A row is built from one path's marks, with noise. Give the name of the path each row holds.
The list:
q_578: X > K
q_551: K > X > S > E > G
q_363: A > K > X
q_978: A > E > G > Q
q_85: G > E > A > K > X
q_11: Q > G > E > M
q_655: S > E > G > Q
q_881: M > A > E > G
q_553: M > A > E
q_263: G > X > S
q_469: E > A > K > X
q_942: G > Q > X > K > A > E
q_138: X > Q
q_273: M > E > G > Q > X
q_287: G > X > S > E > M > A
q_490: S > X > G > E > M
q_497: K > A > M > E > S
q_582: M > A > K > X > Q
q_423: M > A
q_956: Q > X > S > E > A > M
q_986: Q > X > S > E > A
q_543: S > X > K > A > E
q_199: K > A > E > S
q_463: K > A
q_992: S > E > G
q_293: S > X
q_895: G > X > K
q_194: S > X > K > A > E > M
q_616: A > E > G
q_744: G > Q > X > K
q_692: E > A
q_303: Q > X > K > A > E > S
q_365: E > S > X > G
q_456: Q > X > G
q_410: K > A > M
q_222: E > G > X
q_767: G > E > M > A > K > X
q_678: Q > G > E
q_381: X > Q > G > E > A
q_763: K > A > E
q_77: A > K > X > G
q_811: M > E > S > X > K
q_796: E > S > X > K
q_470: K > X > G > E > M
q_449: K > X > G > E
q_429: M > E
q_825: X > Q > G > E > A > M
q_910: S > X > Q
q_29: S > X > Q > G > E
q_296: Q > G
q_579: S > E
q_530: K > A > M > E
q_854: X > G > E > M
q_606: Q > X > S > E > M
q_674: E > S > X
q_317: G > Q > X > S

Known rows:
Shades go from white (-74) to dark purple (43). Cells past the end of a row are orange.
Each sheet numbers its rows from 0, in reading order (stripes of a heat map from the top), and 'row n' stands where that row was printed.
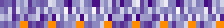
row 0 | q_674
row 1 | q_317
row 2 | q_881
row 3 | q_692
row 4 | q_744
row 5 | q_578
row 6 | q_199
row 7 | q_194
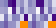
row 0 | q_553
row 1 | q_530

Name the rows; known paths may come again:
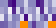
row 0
q_881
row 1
q_194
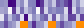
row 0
q_530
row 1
q_199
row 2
q_811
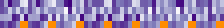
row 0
q_744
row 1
q_578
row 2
q_553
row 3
q_456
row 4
q_317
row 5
q_579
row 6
q_692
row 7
q_674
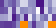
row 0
q_263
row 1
q_497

